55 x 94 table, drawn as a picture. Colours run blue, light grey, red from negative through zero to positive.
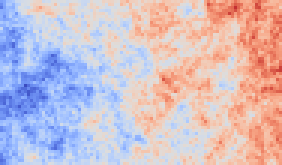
There are no lone odd cells. There is an overall slope up to the right. The middle left is the ninth with the lowest average. The texture is blotchy.
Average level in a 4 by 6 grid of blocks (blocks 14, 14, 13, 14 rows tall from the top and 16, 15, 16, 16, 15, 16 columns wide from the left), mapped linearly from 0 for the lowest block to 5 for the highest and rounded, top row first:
233445 / 112345 / 012445 / 112334
